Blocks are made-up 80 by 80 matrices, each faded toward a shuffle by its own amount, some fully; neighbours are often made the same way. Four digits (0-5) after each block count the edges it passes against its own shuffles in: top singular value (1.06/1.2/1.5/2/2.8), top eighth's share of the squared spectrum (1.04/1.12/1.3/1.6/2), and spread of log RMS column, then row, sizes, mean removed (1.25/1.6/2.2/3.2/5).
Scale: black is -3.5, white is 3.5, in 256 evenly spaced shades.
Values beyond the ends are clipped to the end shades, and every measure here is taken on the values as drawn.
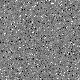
0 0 0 0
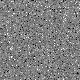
1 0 0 0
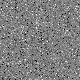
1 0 0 0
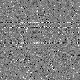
4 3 1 2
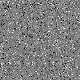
2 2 0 0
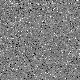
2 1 0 0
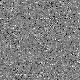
3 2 0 1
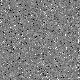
1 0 0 0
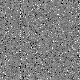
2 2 1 0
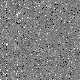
2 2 1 0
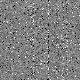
2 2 2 0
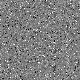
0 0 1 0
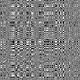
5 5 4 4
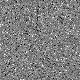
1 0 0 0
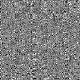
4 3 2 2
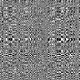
5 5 4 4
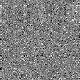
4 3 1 1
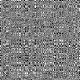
5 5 3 3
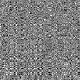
4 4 2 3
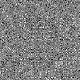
4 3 2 2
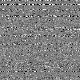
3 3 0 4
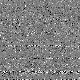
2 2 0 3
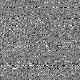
2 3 0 4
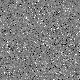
0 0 0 0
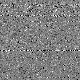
2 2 0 3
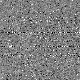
2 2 0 2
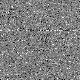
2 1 0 2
